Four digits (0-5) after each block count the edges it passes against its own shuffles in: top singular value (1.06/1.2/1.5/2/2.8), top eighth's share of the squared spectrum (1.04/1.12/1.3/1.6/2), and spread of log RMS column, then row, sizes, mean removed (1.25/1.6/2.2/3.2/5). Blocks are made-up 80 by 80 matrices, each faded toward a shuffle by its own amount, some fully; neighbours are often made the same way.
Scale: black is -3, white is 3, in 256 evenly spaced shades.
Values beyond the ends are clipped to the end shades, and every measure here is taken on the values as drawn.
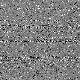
2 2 0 3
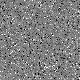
0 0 0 0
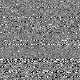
2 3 0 4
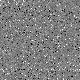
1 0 0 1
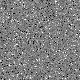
0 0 0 0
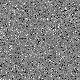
0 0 0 0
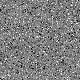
0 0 0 0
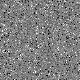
0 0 1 0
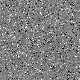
0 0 0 0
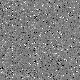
1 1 1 0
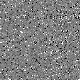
3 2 1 0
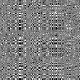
5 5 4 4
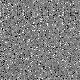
3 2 0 0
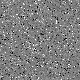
1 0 0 0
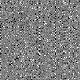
4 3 2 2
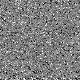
1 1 0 1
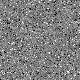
0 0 0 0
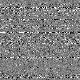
2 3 0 4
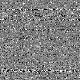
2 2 0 3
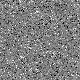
1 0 0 0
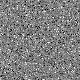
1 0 0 1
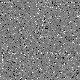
2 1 0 0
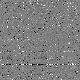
4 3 0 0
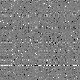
4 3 1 2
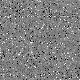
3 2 0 1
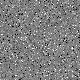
1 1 0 0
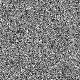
1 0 0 0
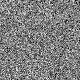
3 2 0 0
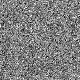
2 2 0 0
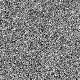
0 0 0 0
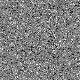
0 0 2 0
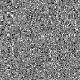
4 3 1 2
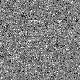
2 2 0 0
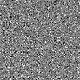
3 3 1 1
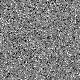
1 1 0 0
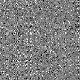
4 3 2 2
